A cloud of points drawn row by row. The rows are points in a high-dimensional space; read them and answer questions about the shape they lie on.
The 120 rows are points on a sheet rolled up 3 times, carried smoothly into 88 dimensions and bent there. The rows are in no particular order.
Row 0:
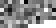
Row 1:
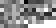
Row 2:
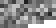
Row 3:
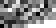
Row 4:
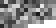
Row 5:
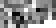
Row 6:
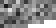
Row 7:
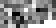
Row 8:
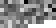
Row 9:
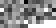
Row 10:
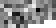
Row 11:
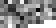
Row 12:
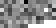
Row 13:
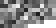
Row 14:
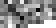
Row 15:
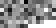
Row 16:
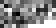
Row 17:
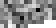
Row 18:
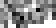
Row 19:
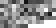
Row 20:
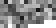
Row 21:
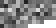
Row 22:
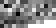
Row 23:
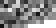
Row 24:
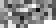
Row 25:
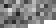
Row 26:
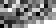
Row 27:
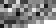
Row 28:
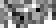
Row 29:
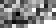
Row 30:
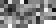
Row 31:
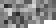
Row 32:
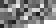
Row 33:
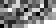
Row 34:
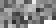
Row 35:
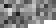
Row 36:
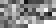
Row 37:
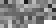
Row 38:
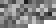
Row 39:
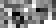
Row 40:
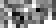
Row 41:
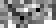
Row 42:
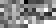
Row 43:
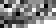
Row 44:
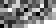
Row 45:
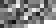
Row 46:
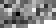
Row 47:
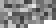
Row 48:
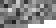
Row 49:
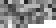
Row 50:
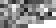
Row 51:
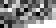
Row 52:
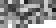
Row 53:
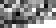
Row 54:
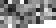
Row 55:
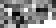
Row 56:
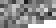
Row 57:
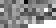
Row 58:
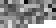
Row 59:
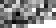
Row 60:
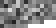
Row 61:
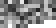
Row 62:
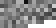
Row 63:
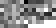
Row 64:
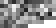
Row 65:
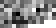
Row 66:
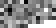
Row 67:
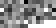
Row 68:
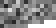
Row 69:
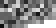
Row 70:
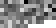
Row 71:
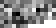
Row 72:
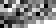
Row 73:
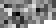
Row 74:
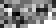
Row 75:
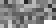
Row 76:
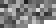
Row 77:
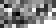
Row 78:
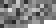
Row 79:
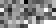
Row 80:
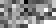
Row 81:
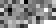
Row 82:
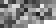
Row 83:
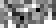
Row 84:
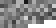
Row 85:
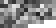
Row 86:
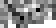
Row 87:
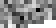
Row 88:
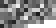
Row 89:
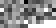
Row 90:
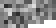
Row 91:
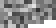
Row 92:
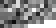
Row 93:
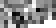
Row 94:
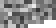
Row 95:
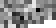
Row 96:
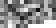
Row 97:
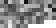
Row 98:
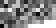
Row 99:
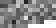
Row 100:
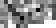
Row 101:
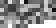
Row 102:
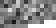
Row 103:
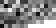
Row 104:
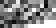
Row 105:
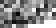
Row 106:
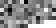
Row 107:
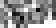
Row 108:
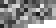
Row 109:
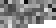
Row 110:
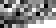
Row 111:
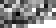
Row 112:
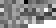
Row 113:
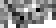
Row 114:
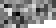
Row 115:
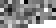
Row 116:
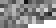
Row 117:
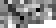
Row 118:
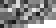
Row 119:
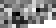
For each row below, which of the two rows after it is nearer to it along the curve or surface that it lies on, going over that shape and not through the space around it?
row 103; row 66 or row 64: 64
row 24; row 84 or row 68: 68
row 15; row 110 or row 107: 107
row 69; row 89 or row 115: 89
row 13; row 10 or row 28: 10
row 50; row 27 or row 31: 27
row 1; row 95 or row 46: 46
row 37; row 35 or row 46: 35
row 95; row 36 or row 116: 116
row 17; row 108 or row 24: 24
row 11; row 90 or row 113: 113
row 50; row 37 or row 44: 44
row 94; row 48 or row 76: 48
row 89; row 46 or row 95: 46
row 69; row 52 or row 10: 10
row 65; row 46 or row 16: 16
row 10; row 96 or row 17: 17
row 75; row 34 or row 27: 34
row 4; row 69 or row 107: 69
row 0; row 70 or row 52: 52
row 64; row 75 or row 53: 53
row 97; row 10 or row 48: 10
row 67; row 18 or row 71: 18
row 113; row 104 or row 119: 119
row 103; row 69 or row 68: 69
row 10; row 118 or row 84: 118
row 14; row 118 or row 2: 118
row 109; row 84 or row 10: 10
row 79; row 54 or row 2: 54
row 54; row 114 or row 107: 107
